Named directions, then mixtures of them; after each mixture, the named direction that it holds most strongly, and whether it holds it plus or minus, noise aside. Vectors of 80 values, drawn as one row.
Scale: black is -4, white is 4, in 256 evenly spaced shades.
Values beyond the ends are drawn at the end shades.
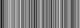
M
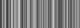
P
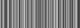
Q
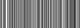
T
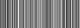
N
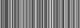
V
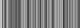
P, minus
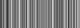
P, plus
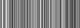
T, plus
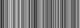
M, plus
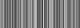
V, plus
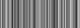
Q, minus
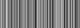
V, minus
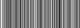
M, minus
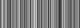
P, plus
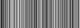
M, plus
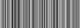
P, minus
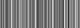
V, plus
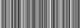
P, minus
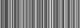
V, plus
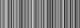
V, minus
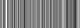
T, plus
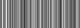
T, plus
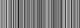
N, minus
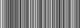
M, minus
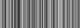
P, minus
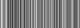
M, minus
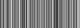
Q, minus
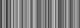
P, plus
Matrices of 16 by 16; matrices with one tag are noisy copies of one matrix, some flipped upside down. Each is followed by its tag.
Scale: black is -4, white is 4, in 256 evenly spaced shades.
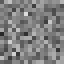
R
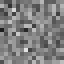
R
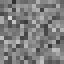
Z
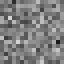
Z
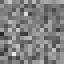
R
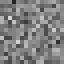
Z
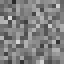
Z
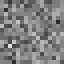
Z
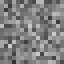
Z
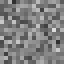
Z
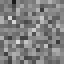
Z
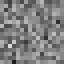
Z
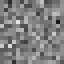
Z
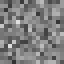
Z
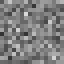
R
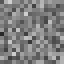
R
